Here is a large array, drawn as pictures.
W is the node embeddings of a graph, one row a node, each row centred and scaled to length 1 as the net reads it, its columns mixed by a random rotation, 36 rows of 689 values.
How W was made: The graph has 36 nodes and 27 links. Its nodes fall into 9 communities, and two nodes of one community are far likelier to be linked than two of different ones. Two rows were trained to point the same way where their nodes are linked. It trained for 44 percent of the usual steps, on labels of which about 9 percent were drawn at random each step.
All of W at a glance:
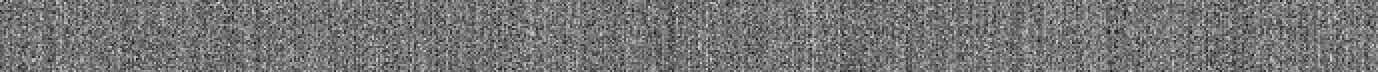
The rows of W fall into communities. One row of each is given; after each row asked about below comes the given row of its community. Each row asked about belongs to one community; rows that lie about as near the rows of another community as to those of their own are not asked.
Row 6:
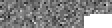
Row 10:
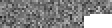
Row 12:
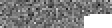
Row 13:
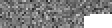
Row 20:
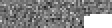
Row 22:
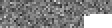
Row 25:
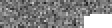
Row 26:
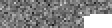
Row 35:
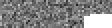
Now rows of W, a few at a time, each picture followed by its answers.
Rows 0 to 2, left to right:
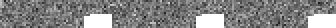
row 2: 26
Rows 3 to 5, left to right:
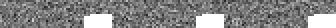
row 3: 20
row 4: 35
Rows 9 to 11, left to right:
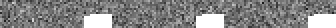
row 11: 10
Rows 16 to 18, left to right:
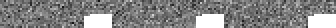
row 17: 22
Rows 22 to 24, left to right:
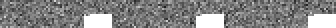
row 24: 22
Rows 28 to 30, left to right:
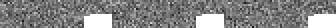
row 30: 13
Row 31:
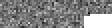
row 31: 25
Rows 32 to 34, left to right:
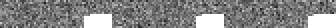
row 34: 12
